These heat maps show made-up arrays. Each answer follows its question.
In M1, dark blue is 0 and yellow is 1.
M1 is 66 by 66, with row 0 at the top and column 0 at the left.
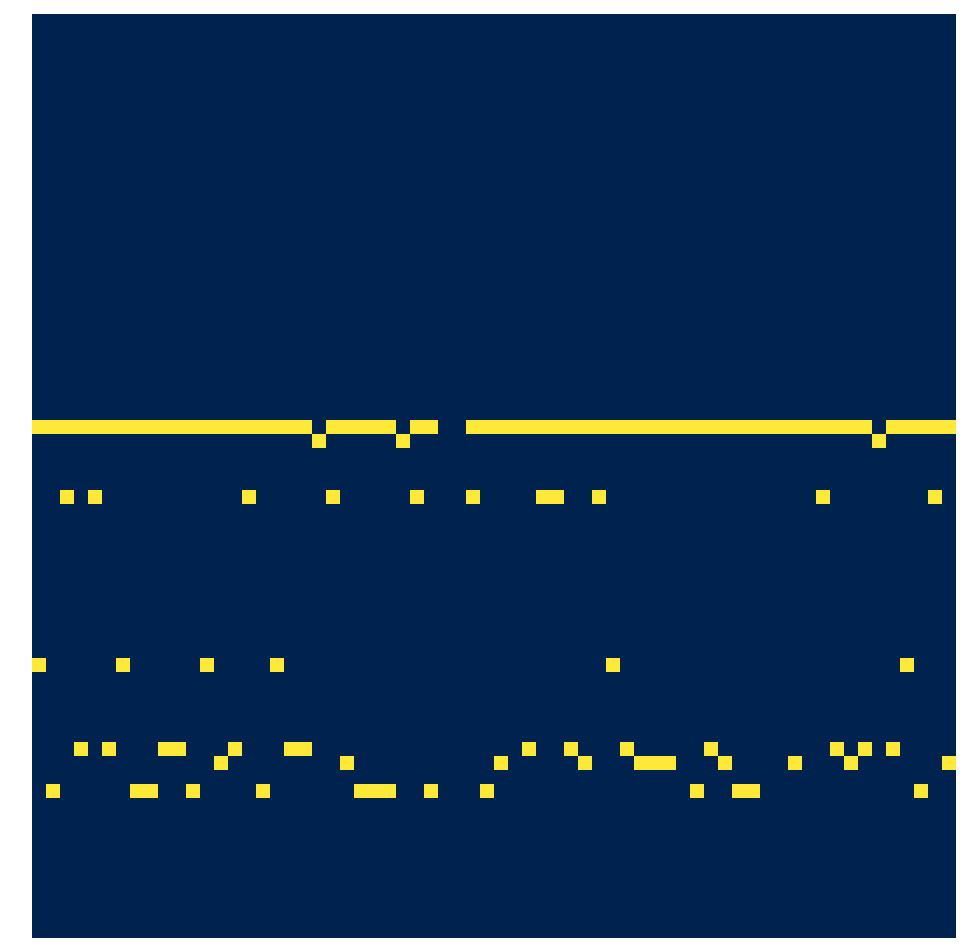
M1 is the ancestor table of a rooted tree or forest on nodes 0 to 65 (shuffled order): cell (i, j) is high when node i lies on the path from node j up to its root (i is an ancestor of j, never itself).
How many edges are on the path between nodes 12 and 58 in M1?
4
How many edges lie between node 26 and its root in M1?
1
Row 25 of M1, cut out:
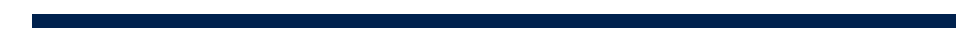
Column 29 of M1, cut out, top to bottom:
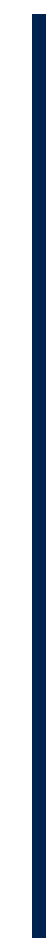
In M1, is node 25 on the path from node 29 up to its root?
no
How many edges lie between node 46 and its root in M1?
1
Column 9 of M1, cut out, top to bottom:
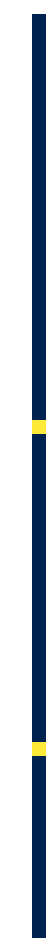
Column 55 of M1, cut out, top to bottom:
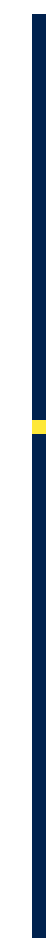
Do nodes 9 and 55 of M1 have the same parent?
no
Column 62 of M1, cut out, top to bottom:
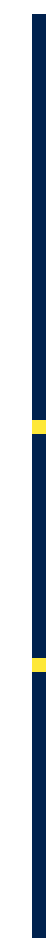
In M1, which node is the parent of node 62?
46
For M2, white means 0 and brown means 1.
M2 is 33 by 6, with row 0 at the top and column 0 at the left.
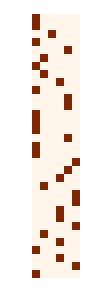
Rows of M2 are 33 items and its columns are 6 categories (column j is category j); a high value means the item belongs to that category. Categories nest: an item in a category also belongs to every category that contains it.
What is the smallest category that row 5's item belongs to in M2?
1
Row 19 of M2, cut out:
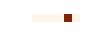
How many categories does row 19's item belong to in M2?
1
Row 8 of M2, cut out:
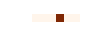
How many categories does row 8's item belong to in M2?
1
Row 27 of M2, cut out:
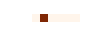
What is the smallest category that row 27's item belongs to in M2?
1
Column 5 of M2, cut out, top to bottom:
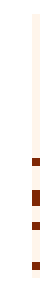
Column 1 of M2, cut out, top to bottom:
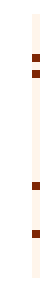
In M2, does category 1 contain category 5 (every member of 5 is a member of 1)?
no
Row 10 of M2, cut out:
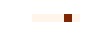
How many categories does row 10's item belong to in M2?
1
